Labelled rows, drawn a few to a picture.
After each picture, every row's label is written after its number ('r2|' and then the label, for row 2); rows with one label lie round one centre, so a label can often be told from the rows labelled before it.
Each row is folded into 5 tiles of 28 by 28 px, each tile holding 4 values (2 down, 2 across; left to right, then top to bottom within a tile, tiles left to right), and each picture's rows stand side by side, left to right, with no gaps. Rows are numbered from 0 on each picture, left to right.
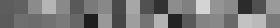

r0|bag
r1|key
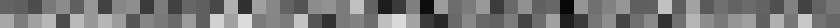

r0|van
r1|van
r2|key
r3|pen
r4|pen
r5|van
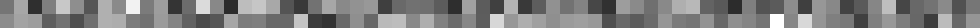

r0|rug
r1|rug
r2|key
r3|van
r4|rug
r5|van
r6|bag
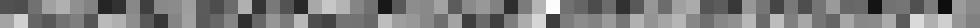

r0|key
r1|pen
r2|key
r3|rug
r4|van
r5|van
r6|van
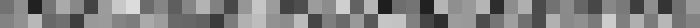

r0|rug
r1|rug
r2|key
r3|pen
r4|van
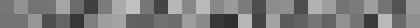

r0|rug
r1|bag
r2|bag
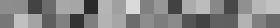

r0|rug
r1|rug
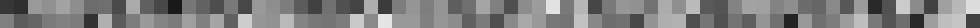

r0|bag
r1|van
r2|van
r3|rug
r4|rug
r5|bag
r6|rug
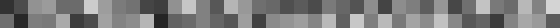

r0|bag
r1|bag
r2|van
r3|rug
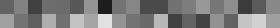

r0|van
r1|key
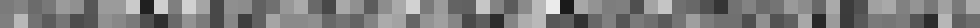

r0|rug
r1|pen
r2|rug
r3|rug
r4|pen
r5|bag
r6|bag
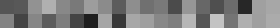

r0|bag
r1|van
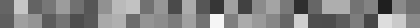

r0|rug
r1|van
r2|key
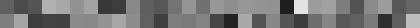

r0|key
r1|bag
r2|pen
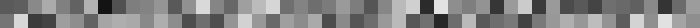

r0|key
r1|rug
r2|rug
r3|pen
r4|van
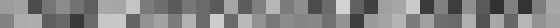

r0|rug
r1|van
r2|rug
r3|van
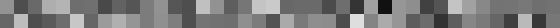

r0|key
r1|rug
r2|van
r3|bag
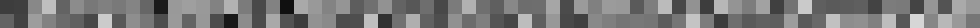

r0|bag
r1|bag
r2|pen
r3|bag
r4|pen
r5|pen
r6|van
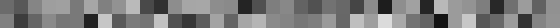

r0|bag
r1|key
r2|van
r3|pen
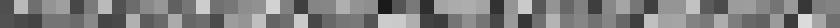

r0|pen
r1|rug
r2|key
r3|pen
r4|rug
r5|key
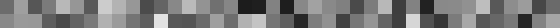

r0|rug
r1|key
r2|pen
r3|pen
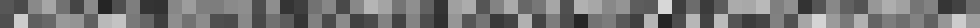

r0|key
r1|bag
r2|bag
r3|bag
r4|pen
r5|key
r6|key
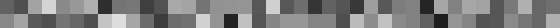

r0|key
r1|bag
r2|van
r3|pen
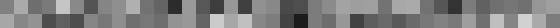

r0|rug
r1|van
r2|bag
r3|van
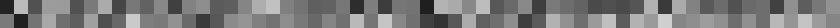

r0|pen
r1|rug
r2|van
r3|pen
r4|van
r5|van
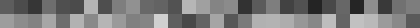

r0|van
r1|key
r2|van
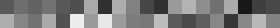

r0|van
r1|key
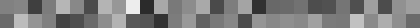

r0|rug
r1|pen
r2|van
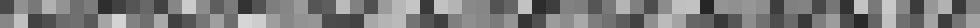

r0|key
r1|key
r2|rug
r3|pen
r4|rug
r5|pen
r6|pen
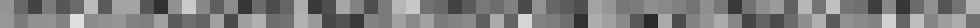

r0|van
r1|key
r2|rug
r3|van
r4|bag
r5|rug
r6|van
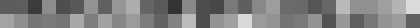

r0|van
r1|van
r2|rug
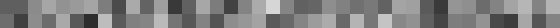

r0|bag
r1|rug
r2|van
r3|bag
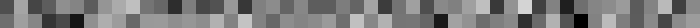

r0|rug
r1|van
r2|van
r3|pen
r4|pen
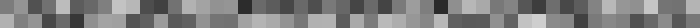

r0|rug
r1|key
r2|van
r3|key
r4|bag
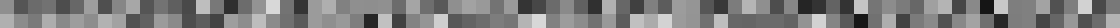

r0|van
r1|rug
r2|bag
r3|key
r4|van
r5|key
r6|pen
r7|pen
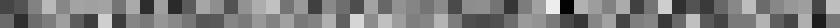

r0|bag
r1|rug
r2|van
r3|rug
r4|pen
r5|bag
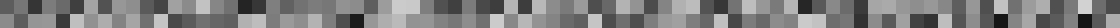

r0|van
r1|key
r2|rug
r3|van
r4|rug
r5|key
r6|bag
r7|pen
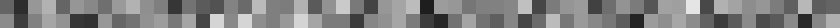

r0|bag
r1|van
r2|rug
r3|pen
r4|rug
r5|pen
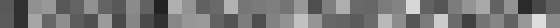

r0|bag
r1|bag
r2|rug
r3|key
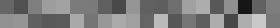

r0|key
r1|key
